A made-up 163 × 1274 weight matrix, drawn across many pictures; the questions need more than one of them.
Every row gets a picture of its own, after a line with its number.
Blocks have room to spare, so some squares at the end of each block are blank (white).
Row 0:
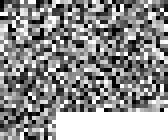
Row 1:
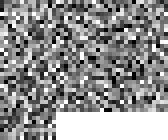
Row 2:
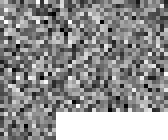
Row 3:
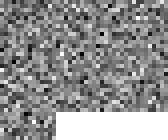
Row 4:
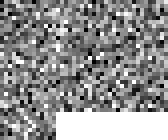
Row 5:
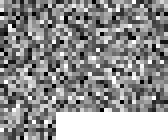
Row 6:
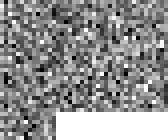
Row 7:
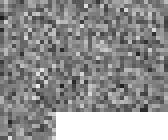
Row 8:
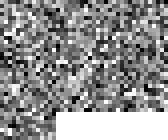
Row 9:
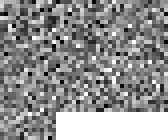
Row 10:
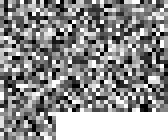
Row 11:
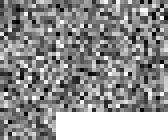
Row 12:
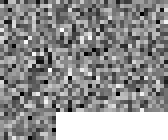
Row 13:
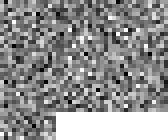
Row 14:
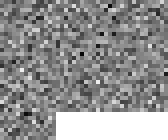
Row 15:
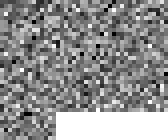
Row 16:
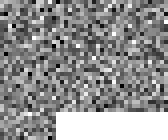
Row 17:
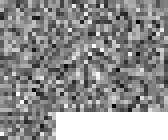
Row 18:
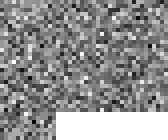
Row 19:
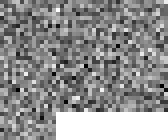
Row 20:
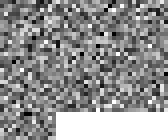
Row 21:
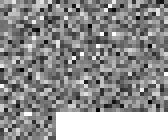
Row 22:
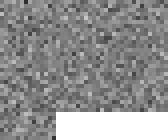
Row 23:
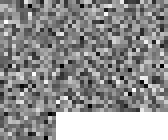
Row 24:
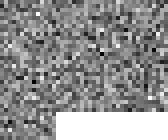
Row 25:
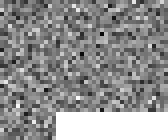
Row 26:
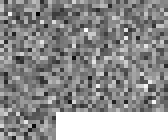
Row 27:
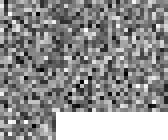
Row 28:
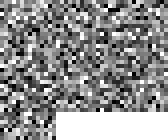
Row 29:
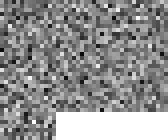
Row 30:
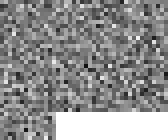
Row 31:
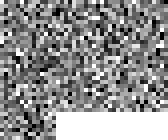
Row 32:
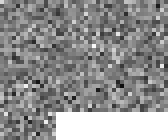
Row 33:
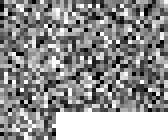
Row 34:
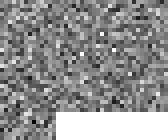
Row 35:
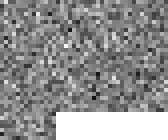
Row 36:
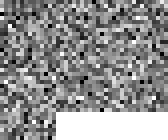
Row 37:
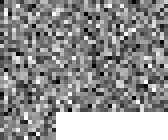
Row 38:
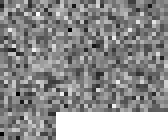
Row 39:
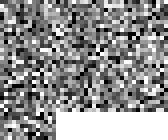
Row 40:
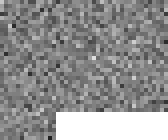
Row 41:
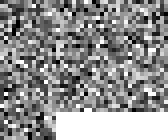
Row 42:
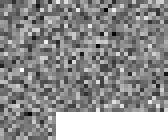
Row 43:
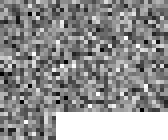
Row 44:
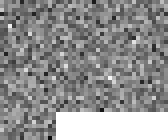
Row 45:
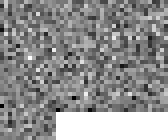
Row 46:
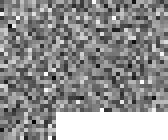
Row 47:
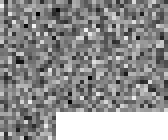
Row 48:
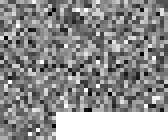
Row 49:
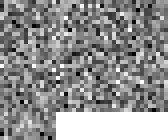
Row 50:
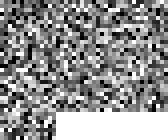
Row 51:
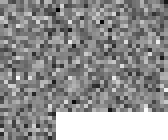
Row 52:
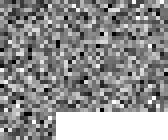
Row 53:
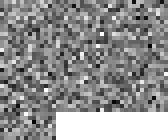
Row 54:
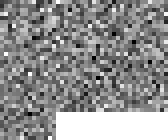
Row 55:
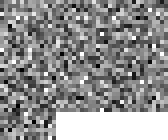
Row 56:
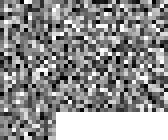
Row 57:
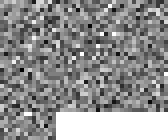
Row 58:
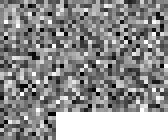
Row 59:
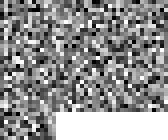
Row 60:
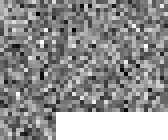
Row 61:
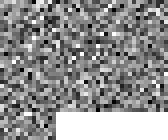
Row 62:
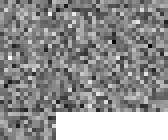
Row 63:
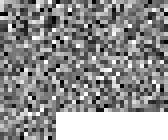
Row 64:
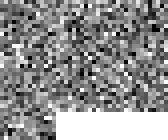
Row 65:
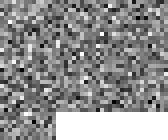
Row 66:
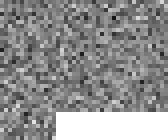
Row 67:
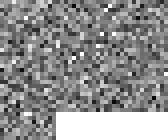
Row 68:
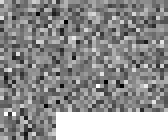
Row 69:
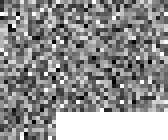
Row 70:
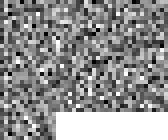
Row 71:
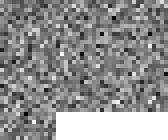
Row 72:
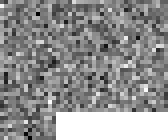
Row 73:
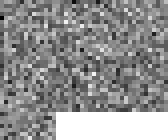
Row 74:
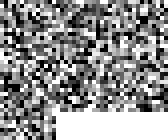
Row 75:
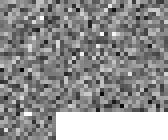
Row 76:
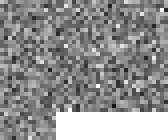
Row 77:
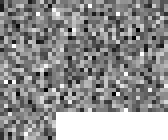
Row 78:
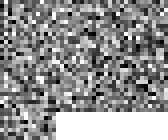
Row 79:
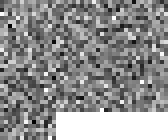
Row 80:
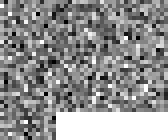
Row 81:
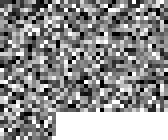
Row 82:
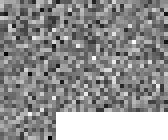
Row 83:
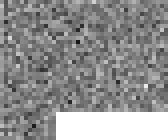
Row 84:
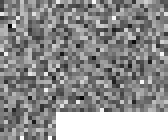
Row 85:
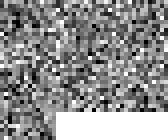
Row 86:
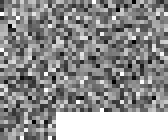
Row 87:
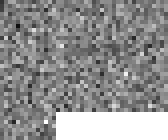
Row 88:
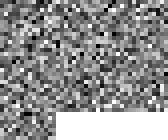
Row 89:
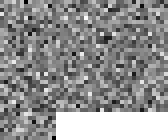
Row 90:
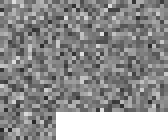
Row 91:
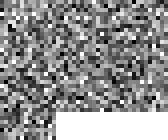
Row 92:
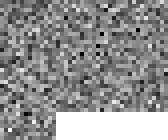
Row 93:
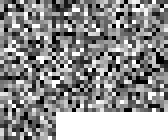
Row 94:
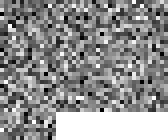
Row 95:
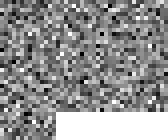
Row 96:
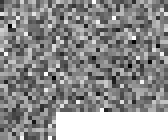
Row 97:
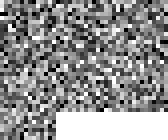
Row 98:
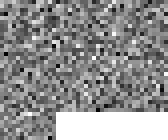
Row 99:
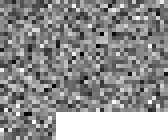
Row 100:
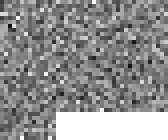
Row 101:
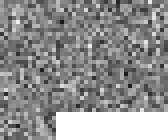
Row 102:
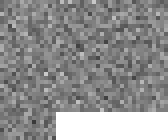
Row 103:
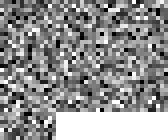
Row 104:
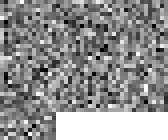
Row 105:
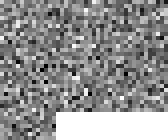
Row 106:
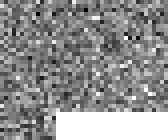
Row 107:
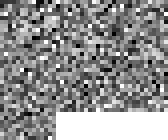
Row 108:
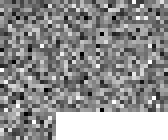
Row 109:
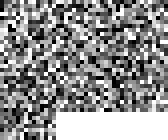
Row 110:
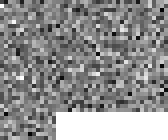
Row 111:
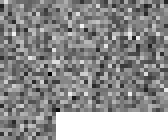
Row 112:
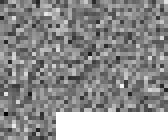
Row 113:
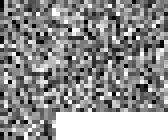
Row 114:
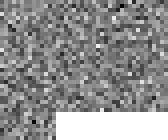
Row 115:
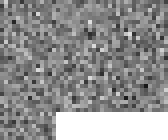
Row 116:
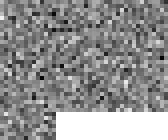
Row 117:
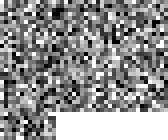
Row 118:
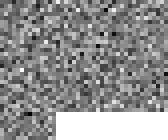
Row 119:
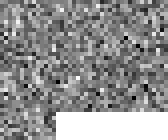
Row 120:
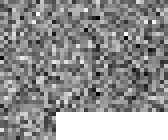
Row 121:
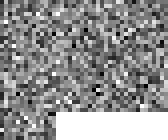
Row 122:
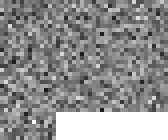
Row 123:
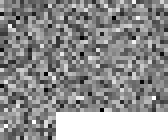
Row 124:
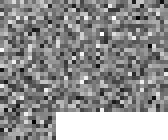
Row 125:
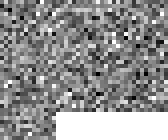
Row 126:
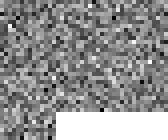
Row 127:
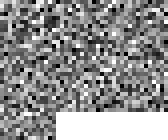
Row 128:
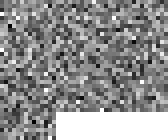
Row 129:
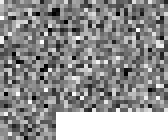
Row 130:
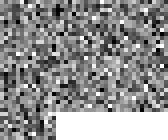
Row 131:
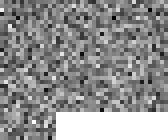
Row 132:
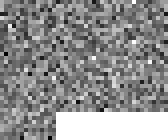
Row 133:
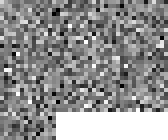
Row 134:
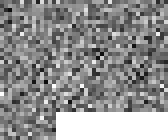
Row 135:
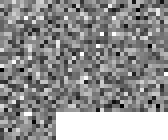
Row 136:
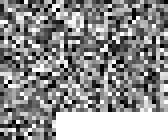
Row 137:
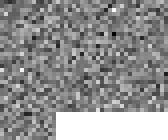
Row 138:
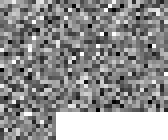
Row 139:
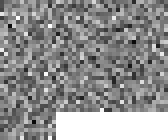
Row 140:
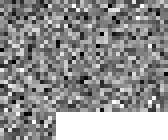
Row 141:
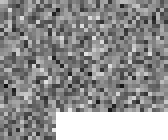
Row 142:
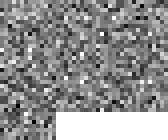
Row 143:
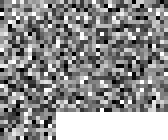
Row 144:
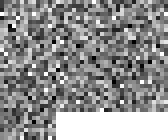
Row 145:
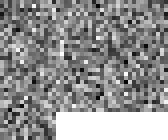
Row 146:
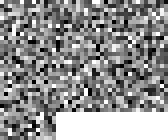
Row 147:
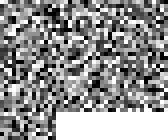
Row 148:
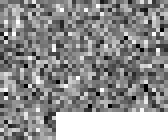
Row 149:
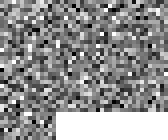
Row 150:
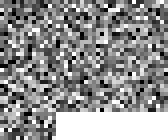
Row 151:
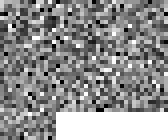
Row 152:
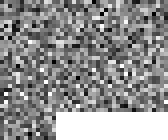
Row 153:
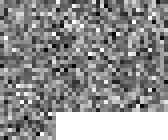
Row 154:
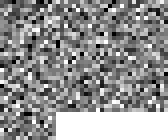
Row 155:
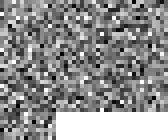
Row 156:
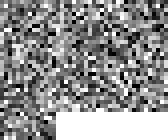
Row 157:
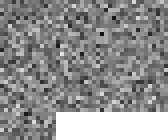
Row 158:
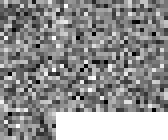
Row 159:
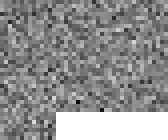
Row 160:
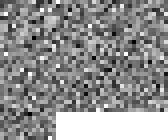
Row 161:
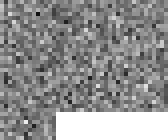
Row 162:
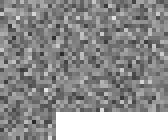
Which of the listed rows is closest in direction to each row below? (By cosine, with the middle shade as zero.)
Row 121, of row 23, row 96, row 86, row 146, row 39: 23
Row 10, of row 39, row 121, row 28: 28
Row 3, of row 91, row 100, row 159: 159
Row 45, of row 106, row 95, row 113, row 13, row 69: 113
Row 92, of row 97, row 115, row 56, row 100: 97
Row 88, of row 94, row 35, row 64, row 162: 94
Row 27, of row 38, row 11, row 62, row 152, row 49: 62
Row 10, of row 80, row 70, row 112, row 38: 80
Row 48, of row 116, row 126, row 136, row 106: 116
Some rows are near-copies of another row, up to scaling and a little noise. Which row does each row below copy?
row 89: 22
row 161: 6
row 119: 148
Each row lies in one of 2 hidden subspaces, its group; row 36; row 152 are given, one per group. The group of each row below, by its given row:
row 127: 36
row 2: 152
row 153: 152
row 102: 36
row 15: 36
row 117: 152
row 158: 152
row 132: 36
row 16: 36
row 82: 36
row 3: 36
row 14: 36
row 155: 36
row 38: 152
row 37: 152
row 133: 152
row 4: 152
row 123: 36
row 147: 152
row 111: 152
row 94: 36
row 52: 36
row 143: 36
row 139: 36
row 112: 152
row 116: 152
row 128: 36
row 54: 36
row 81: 36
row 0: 36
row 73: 152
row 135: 36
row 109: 36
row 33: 152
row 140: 36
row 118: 36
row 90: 36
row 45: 152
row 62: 152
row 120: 152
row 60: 152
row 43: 152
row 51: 152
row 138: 36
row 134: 152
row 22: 36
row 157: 36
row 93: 152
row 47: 152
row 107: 36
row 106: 152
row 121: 152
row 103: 36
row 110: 152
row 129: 152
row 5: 36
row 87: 152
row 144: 36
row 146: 152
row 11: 152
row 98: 36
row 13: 152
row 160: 36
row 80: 152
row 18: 36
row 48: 152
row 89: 36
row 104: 152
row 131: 36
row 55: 36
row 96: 36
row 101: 152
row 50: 36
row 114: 36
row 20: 36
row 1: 36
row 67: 36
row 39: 152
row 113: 152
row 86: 36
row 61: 36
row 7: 152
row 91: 36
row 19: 152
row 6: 152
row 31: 152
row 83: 152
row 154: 36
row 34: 36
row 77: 152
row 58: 152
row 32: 152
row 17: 152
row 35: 152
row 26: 152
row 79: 36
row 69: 36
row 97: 36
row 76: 152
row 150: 36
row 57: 36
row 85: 152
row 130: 152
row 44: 36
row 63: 36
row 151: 36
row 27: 152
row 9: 36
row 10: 152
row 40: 36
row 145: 152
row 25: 36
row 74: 152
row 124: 36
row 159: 36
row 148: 152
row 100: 36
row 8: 152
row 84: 36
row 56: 152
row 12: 152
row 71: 36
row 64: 152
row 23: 152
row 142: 36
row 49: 152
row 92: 36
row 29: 36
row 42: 36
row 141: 152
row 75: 36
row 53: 36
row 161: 152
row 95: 36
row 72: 152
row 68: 152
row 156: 152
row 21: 36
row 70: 152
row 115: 152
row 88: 36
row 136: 152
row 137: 36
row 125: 152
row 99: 36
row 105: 152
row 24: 152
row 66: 36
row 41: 152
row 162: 36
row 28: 36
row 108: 36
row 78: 152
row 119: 152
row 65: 36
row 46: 36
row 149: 36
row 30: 152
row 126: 36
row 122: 36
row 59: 152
